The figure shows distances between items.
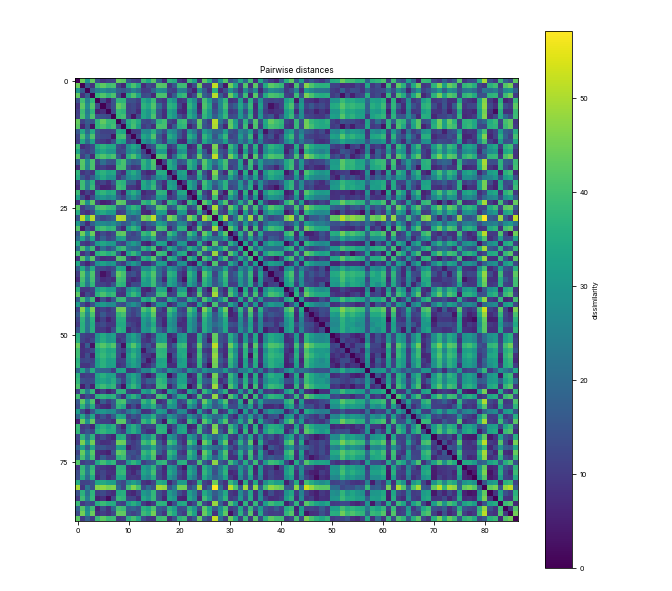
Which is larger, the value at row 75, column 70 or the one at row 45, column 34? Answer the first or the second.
the second
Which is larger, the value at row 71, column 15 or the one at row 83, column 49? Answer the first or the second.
the first
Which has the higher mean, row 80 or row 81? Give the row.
80
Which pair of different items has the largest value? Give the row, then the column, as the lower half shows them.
80, 27
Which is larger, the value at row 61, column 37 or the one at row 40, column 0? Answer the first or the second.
the second
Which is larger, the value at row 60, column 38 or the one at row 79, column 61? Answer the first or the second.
the first
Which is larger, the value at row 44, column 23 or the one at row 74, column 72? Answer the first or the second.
the second
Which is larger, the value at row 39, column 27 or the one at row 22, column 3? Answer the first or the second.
the first
